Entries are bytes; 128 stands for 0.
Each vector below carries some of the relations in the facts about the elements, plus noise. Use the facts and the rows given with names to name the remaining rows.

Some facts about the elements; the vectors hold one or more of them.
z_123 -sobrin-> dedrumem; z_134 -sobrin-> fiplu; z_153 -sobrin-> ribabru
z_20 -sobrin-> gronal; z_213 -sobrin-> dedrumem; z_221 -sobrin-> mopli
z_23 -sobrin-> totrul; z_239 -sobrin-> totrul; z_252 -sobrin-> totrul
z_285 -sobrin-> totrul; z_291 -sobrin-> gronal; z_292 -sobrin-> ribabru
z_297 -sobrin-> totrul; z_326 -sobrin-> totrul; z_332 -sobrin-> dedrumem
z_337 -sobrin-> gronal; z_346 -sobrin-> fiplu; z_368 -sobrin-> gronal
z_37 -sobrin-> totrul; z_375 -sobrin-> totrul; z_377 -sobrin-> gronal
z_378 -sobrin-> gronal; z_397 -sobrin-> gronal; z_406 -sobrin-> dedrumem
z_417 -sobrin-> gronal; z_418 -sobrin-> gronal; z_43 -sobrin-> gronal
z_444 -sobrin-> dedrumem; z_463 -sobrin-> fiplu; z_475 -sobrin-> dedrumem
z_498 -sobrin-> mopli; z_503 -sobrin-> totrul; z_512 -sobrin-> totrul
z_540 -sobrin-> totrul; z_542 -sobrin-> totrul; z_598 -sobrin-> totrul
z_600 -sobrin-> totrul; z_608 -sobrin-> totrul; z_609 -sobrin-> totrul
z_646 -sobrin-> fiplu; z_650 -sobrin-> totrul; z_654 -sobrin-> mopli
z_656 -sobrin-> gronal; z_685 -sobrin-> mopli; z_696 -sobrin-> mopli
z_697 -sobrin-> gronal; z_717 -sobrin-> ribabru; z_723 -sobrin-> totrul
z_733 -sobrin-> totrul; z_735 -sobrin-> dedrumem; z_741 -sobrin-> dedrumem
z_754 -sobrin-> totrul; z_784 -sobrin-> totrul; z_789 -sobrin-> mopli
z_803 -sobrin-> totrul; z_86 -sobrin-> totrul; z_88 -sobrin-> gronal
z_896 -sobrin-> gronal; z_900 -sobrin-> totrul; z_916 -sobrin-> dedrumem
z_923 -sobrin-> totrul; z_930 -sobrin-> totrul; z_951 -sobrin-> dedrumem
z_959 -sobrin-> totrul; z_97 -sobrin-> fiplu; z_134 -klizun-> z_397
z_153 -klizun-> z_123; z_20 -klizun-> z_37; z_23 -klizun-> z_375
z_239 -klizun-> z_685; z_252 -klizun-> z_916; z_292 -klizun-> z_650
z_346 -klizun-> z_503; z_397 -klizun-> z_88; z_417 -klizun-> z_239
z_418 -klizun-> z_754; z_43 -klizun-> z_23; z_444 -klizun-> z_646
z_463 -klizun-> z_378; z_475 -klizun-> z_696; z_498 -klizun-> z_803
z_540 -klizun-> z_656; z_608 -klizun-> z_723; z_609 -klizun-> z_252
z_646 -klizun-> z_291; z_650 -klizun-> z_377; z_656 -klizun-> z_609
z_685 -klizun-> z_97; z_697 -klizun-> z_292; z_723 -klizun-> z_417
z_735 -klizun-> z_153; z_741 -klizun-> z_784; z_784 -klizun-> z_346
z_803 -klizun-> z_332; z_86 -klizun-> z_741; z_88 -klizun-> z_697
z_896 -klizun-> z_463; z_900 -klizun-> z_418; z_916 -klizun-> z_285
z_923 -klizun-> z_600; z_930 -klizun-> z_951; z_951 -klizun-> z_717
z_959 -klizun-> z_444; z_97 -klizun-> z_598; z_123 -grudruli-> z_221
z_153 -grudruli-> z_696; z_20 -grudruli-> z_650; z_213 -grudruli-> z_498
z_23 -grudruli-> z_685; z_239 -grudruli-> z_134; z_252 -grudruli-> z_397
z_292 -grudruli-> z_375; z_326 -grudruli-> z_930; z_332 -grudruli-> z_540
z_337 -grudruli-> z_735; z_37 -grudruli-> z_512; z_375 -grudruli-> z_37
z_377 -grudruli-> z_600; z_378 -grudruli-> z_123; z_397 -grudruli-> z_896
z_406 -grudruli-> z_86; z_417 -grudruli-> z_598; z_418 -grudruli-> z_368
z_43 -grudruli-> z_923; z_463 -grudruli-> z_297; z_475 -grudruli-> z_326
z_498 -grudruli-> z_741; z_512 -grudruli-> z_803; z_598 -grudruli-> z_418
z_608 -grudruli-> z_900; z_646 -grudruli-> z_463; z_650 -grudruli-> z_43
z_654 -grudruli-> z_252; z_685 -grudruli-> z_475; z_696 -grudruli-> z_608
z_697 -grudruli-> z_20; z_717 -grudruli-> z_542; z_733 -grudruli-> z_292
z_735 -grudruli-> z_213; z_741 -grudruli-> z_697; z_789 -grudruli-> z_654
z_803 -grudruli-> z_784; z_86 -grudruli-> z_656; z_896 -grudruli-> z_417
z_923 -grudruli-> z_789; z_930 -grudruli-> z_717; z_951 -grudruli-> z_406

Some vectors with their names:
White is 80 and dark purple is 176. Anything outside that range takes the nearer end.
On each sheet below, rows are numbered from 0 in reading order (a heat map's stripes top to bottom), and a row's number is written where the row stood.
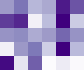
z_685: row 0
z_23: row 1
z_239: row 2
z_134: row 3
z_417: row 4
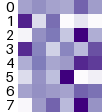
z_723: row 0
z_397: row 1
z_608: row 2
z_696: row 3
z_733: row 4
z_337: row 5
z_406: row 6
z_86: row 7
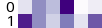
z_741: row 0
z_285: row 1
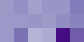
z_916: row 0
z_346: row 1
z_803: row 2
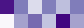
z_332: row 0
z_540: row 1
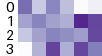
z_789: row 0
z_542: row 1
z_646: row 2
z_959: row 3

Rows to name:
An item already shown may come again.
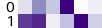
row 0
z_213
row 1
z_23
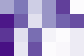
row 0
z_43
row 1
z_37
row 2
z_252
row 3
z_368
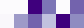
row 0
z_923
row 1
z_86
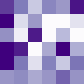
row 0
z_717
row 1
z_598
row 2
z_896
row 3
z_375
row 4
z_377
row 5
z_239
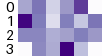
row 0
z_43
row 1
z_377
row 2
z_97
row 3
z_498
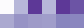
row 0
z_900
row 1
z_609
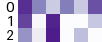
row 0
z_378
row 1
z_418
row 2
z_896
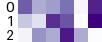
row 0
z_754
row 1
z_600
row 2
z_20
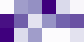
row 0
z_735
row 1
z_37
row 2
z_598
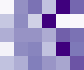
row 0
z_930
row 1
z_697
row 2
z_656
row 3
z_475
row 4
z_444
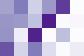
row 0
z_43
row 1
z_650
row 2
z_896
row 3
z_654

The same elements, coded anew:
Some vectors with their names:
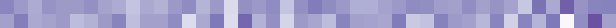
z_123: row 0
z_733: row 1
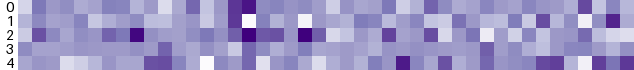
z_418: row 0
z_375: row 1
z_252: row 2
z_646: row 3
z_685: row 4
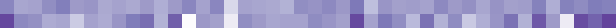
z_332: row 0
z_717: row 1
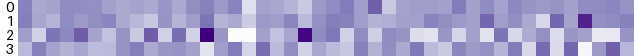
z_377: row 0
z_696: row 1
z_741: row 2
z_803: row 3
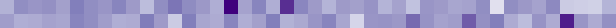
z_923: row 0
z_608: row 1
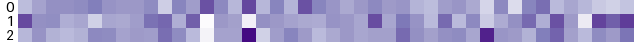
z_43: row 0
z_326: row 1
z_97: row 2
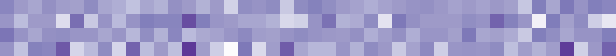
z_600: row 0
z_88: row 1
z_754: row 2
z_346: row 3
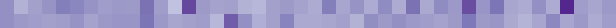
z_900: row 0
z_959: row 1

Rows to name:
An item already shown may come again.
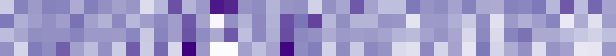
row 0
z_368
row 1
z_213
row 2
z_43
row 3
z_741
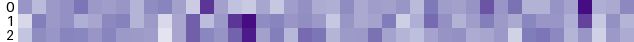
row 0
z_86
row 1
z_418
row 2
z_654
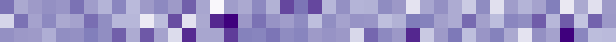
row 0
z_213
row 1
z_598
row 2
z_656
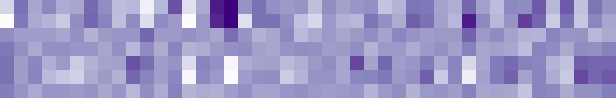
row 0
z_598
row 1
z_417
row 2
z_134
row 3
z_754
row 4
z_23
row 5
z_930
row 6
z_754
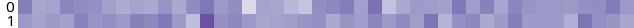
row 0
z_377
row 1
z_540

